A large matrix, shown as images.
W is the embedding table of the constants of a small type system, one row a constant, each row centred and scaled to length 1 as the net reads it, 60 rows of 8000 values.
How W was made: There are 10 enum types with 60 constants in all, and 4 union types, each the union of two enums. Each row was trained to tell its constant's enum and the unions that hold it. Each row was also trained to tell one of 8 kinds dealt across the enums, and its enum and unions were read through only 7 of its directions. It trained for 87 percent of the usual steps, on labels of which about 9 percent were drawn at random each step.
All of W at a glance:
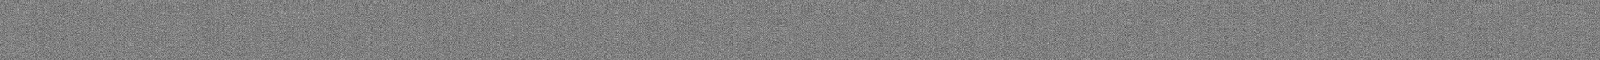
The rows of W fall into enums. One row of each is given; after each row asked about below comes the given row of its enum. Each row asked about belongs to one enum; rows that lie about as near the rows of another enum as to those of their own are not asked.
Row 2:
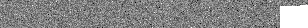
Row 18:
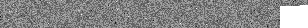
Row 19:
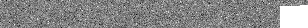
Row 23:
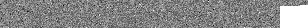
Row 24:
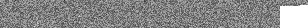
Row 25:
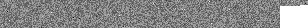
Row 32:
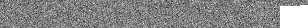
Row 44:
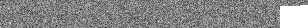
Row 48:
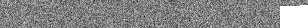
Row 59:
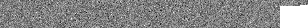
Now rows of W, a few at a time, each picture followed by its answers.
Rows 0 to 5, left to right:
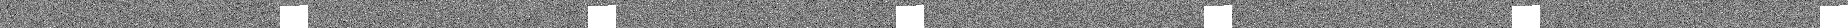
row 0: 48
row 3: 2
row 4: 32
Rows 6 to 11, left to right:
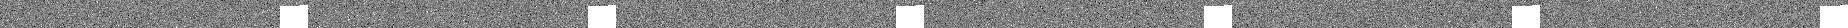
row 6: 59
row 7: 2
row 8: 59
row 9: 32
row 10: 18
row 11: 59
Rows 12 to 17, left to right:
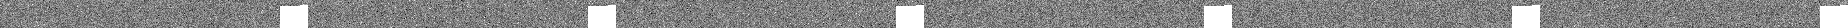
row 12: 18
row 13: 24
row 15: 32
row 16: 18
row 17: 32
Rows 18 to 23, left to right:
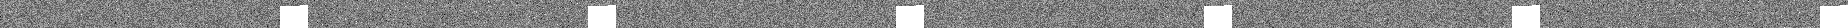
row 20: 24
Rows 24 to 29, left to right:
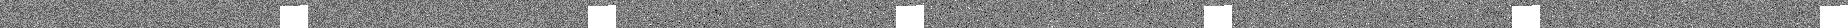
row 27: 32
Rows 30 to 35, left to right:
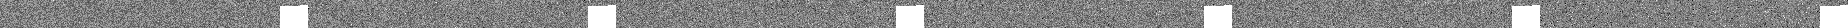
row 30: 24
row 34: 32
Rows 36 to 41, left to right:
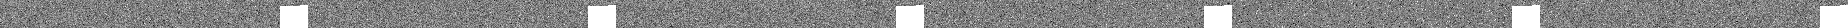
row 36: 18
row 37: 25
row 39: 59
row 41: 23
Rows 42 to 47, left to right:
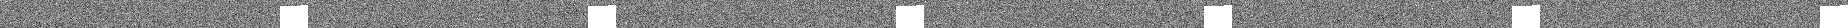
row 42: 24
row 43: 2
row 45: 2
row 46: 59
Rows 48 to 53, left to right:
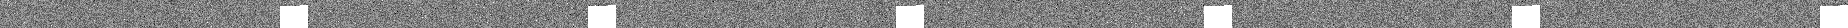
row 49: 18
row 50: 48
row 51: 25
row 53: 18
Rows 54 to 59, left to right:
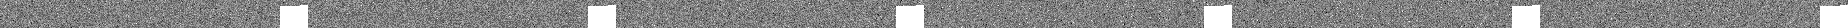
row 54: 24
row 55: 23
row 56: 2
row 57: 48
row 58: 59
